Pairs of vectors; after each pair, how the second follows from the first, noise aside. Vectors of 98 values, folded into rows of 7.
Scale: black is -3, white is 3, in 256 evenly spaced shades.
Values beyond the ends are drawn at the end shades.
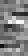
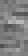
shrunk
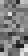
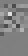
partly zeroed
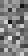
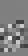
partly zeroed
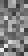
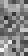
sign-scrambled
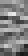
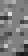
partly zeroed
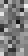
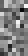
sign-scrambled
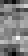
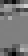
partly zeroed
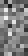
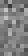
shrunk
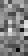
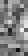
sign-scrambled
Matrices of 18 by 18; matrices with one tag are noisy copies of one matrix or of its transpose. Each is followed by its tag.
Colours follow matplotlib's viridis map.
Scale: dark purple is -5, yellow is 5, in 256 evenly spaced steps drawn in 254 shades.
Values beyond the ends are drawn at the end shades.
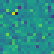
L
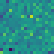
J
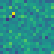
L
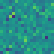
L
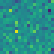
J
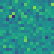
L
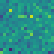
J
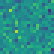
J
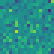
J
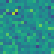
L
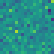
J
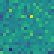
J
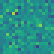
L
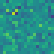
L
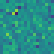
L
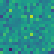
J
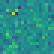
L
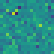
L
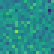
J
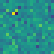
L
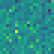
J
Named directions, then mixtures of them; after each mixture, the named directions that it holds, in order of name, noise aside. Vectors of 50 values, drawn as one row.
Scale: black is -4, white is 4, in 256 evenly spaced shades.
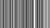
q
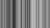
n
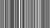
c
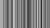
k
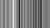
c, k, n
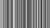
k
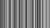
c, k, q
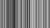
n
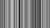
c, k, n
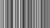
c, k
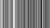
k, n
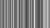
c, q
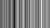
c, k, n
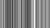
k, n, q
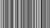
c, k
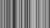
c, n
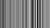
k, n, q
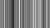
c, n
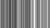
n, q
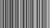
c, q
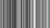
n, q
